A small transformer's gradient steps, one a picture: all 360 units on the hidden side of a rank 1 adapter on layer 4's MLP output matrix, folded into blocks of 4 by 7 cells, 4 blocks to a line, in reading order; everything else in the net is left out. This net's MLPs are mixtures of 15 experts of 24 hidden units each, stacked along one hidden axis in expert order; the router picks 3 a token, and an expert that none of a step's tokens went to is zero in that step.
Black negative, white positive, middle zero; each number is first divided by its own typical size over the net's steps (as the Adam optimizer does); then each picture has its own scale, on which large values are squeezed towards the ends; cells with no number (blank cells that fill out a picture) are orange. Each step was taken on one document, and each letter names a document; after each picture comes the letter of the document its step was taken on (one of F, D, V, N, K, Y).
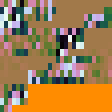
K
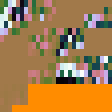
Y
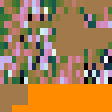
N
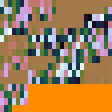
K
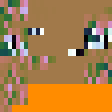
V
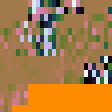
N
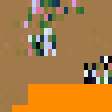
N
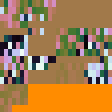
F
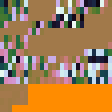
F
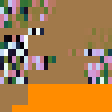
F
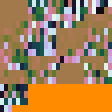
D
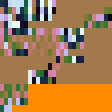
K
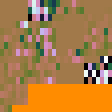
N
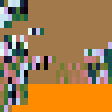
F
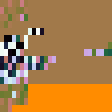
F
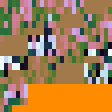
D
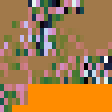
N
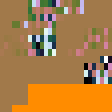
N
